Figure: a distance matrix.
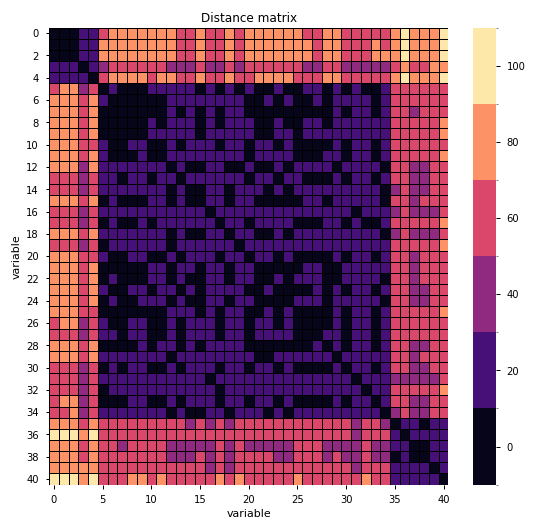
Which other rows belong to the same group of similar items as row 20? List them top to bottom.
5, 6, 7, 8, 9, 10, 11, 12, 13, 14, 15, 16, 17, 18, 19, 21, 22, 23, 24, 25, 26, 27, 28, 29, 30, 31, 32, 33, 34
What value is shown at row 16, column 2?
60
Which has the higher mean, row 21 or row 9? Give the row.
9
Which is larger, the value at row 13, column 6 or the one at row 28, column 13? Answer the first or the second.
the first
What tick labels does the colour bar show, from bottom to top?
0, 20, 40, 60, 80, 100
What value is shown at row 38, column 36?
20
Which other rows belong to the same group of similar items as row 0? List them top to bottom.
1, 2, 3, 4
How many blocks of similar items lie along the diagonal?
3
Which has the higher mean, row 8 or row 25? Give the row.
8
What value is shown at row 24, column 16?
20
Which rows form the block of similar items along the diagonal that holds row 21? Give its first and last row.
5 to 34
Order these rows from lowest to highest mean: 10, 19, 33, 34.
33, 10, 34, 19
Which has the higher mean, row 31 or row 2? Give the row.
2
